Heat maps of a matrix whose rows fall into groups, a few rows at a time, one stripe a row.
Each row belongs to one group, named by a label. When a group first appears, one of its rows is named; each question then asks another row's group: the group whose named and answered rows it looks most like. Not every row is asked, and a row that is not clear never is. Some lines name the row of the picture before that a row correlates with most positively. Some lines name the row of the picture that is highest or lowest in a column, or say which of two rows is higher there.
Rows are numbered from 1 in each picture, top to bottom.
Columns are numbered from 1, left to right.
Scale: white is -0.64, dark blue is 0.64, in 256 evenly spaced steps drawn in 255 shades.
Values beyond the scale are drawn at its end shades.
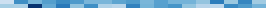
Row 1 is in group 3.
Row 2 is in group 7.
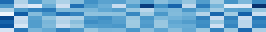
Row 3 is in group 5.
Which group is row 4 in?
3
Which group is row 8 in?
3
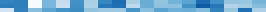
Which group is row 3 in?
3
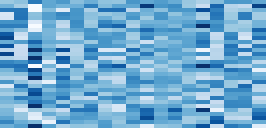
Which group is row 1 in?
7
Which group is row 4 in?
3
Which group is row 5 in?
3
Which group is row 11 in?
5
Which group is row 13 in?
7
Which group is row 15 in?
7
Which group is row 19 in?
7
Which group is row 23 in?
5
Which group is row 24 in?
7
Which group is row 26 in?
5
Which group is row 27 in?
7
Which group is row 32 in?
5
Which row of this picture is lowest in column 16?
28
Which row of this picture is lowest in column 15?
13
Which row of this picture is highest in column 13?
28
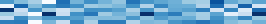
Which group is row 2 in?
3
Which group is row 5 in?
3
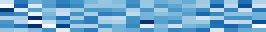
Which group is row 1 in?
3
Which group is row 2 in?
3
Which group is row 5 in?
7
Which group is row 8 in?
5
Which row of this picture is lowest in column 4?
7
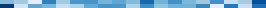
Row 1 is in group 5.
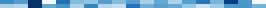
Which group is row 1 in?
5
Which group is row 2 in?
7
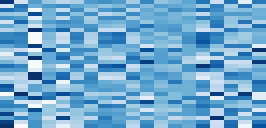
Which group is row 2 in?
3
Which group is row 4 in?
7
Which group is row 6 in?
3
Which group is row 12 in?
5
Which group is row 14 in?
3
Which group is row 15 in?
7
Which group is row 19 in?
7
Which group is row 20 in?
7
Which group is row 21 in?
5
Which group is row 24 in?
3
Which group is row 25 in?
5
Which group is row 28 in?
5
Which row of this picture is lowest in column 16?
25
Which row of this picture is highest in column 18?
24
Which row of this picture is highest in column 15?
17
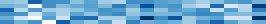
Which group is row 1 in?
7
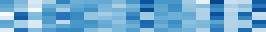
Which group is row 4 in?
3
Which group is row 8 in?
3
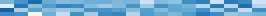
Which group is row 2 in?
3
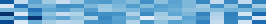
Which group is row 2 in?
3
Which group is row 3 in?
7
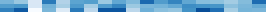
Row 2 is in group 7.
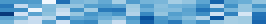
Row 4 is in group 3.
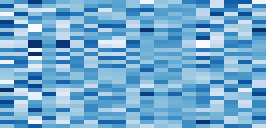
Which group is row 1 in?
5
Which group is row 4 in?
3
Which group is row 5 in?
7
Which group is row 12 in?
7
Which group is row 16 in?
3
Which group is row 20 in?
7
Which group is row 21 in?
3
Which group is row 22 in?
5
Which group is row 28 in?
7
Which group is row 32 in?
5
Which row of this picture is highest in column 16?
4
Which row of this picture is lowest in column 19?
1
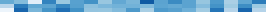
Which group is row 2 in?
3
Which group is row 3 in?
3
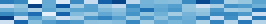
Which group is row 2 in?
7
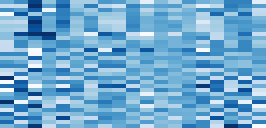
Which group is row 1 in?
5
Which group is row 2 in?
7
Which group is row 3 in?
5
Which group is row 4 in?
3
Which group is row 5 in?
7
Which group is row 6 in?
7
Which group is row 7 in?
7
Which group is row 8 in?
7
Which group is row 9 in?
5
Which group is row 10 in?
5
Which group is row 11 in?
3
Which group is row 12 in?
3
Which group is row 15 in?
7
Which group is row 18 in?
7
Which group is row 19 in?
3
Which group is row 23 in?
3
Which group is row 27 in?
5
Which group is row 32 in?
5
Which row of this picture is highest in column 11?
13
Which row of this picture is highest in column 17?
32
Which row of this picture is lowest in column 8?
13
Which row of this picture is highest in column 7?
13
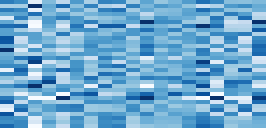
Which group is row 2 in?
7
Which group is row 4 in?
5
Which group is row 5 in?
3
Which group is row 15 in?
5
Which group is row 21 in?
5
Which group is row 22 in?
5
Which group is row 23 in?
7
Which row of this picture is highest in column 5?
25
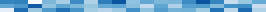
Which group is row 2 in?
5
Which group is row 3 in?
3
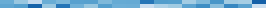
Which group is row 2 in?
5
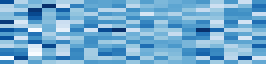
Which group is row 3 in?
7
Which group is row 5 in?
7
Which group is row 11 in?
7
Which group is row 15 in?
3
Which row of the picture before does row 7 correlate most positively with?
1
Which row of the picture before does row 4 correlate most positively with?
2
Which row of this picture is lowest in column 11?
4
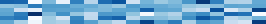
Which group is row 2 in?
7
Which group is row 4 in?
5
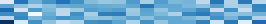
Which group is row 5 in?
3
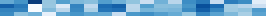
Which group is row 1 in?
5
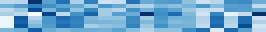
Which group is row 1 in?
7
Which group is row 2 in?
5
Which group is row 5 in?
3
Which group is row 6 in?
3
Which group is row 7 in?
3
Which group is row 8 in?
5
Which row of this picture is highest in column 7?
4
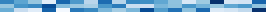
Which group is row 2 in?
5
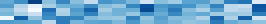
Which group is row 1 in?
5
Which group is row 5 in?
3
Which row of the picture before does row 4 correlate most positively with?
3
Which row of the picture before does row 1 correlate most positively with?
2
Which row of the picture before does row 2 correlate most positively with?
3
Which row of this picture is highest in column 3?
1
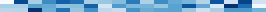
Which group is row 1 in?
3
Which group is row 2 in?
5
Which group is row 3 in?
7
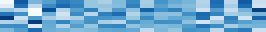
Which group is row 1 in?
3
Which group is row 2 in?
3
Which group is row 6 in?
7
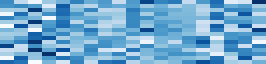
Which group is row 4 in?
3
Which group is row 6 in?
7
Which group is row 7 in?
3
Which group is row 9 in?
7
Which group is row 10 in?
5
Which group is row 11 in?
5
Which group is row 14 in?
5
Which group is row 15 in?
3
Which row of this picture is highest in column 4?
14
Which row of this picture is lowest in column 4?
5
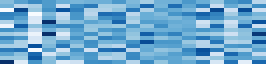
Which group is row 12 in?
7
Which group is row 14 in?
5
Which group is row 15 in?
7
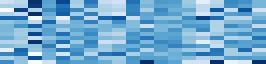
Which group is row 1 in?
7
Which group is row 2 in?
7
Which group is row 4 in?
7
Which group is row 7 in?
5
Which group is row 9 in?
7
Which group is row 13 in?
3
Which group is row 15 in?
7
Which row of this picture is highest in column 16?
16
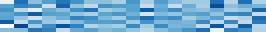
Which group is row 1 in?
3
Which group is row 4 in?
5
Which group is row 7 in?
3
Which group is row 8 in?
5
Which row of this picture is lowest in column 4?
2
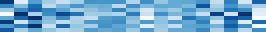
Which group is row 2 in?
5
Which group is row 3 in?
5
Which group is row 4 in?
3
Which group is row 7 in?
5
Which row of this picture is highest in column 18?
4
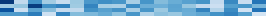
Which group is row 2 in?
7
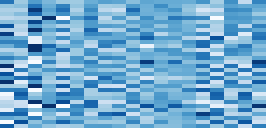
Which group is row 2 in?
7
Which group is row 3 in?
7
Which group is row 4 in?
7
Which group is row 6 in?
7
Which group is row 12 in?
5
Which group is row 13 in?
7
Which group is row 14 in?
5
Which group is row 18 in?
3
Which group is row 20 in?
5
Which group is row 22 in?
7
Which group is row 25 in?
3
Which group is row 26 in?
7
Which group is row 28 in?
3
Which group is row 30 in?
5
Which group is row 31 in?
3
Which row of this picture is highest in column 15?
29
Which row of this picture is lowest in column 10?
29
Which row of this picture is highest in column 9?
29
